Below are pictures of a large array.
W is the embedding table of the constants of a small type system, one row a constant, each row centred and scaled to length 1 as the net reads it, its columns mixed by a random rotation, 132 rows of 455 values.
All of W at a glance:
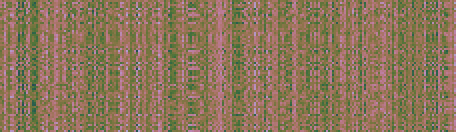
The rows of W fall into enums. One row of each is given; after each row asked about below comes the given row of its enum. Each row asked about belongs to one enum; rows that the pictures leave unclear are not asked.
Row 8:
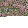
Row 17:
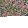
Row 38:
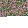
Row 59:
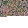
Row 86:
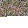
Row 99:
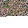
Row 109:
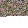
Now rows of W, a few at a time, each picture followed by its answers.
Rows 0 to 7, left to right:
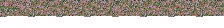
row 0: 8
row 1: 86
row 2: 109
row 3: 109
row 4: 59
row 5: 86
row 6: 109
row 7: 86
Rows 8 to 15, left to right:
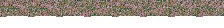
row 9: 8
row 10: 86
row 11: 38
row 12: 8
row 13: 38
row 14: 17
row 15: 17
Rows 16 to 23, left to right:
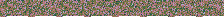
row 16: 109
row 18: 109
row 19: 86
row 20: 59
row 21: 38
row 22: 8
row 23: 8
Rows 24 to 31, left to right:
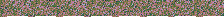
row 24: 17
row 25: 86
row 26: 17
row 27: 86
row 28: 59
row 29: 38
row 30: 109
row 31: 17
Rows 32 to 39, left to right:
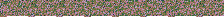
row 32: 59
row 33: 99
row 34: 99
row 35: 86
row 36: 38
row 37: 109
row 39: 99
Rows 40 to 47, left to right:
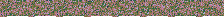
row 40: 38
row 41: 109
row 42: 38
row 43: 59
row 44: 109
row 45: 8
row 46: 38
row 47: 8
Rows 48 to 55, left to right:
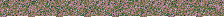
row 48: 99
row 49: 59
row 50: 17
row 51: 17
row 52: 38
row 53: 17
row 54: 99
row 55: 8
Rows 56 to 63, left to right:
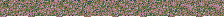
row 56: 99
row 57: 38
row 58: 109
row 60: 109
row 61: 38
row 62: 8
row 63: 8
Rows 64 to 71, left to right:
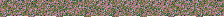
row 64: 109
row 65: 99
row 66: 38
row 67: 17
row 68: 17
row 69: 17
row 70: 109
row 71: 86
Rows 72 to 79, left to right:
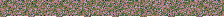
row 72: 109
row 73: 99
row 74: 109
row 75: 86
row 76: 38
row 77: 17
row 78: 38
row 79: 109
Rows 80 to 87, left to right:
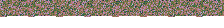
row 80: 86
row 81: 109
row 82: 17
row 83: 99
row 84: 59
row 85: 59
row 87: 109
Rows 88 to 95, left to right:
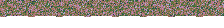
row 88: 109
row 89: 59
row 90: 8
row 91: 99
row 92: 38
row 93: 8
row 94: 86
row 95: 17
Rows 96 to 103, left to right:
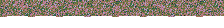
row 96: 17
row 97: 17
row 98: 38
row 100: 59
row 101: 8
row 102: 99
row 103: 59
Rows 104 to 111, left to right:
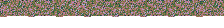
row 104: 59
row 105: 109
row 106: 17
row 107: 86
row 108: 99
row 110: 109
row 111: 59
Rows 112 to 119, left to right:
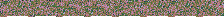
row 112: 59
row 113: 86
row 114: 8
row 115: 8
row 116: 38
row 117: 59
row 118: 59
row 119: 17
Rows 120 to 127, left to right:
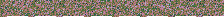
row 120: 17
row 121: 109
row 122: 99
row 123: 38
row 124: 17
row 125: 8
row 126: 86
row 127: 99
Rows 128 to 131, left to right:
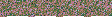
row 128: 38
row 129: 99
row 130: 17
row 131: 17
